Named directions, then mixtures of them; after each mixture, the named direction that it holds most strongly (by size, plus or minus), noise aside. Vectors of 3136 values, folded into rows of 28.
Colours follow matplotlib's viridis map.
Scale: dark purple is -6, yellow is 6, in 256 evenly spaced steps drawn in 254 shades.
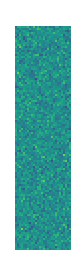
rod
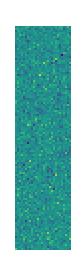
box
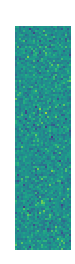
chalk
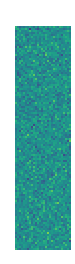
rod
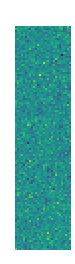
box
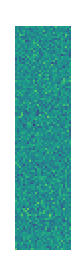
chalk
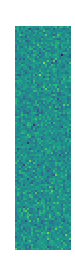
box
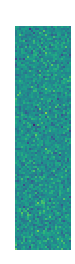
chalk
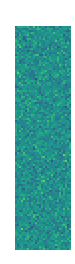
rod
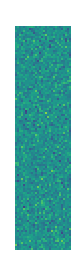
chalk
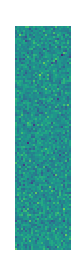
box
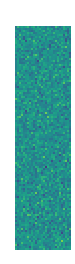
rod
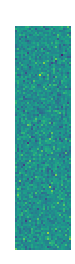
box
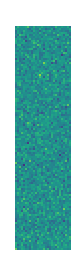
box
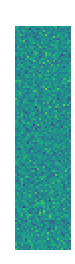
chalk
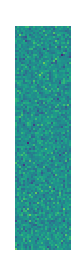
box
